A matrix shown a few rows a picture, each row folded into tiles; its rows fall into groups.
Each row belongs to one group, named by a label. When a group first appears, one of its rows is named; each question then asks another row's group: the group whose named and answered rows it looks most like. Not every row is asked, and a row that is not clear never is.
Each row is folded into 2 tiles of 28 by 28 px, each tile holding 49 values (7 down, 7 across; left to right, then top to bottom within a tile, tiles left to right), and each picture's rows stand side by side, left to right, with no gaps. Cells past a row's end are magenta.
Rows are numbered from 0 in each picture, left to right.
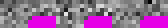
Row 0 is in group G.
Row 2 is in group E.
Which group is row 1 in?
G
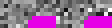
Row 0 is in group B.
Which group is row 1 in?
G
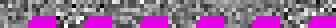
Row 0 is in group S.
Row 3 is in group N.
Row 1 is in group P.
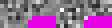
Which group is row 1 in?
N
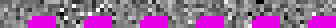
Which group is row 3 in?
P
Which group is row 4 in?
E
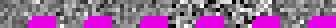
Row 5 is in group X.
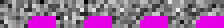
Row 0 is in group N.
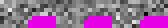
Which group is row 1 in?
G
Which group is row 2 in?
P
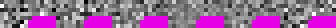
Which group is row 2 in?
X
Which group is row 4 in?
B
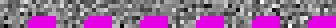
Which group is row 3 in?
N
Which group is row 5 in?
P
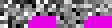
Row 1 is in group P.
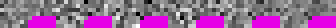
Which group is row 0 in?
X
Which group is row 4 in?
E
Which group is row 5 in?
E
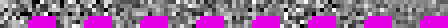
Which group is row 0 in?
E
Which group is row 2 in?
S
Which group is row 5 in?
P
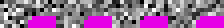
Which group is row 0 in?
P
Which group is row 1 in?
B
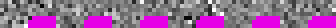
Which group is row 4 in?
S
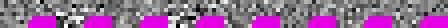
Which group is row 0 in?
B
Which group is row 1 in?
P
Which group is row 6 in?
N
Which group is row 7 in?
P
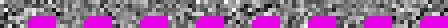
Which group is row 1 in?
X
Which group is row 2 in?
B
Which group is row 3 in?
S
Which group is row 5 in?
E
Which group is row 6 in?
P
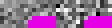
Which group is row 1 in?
X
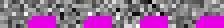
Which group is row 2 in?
E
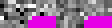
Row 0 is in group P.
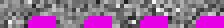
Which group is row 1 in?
N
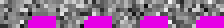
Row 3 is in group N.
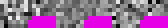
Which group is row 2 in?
B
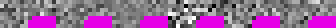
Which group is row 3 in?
P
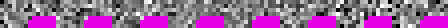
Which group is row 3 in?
X
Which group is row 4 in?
X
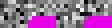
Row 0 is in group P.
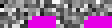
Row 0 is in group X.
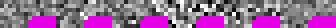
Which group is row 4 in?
G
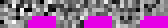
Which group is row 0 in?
N
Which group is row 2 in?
S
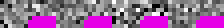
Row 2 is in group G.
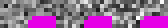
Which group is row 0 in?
B
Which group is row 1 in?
B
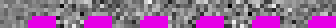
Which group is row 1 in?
B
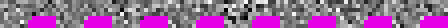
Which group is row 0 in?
P
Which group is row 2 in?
G
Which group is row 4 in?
S
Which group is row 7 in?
N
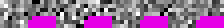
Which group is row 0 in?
E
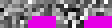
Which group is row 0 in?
S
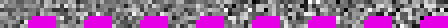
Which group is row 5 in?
S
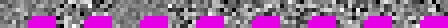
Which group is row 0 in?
G
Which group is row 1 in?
B
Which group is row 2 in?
X
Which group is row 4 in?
G
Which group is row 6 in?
N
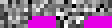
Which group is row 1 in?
P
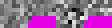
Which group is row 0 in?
E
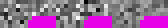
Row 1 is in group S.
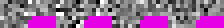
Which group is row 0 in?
S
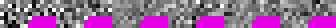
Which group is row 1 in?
N
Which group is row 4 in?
X
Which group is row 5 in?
E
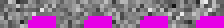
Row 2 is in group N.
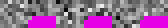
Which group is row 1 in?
G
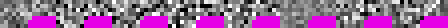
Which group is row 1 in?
N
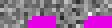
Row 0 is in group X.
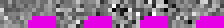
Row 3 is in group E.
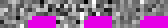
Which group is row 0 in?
N
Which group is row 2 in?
S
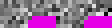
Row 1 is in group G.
